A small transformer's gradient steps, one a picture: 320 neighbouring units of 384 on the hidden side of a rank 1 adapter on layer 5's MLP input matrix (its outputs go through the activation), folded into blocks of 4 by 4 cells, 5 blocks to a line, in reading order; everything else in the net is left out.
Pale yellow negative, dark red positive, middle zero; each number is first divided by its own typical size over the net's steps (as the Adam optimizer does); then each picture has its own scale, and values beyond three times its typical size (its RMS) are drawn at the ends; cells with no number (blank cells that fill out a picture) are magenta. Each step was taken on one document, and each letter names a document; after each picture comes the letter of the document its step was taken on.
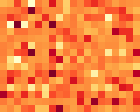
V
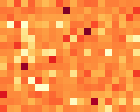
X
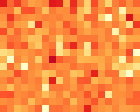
V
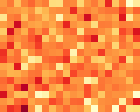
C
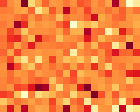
C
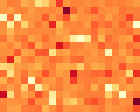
X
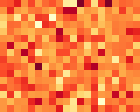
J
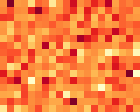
V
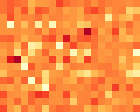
V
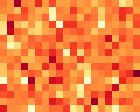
J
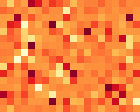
X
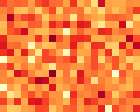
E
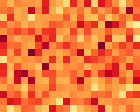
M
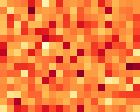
M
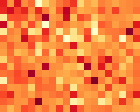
J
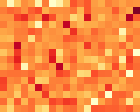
V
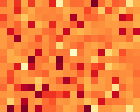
C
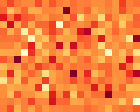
X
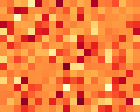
J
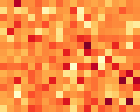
J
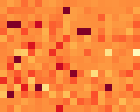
X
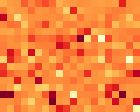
X
